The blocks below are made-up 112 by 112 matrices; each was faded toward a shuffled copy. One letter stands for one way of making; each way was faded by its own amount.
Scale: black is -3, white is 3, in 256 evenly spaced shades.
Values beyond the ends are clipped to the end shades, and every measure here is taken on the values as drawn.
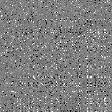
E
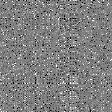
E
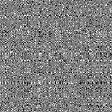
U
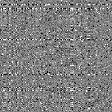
U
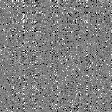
E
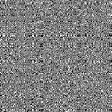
U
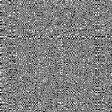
U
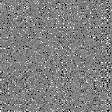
E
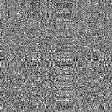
U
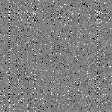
E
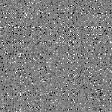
E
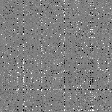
E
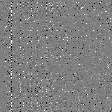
E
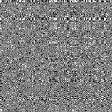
U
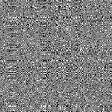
U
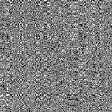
U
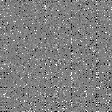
E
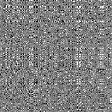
U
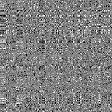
U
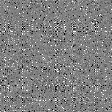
E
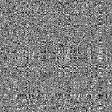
U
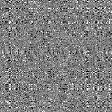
U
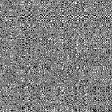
U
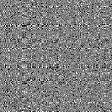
U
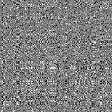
U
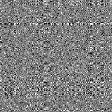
U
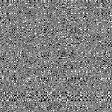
U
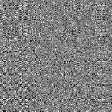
U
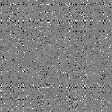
E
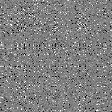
E
